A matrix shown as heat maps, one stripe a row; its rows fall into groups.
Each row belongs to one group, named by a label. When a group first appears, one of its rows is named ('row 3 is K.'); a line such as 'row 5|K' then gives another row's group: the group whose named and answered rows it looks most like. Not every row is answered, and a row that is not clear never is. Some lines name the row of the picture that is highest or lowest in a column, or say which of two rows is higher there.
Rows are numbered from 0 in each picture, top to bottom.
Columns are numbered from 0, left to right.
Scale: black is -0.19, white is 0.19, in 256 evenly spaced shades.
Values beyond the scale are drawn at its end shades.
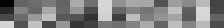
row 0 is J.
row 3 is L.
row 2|J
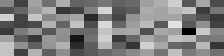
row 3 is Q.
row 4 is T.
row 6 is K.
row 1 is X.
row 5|X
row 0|L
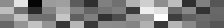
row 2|K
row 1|K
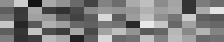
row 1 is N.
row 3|K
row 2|X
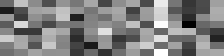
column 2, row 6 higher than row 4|Yes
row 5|K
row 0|T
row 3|T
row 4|X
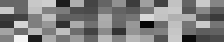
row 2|X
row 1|L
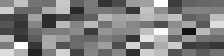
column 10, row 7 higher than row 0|Yes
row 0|K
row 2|N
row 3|N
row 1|K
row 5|K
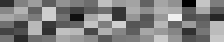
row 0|T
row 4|N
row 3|N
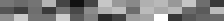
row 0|X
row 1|N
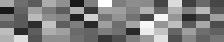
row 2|T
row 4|K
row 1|J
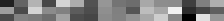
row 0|N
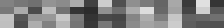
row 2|L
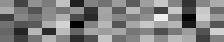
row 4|N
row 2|T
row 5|X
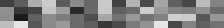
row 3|K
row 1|X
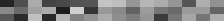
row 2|N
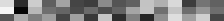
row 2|J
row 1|L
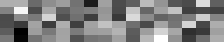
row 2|J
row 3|N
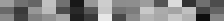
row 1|X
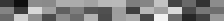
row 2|T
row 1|L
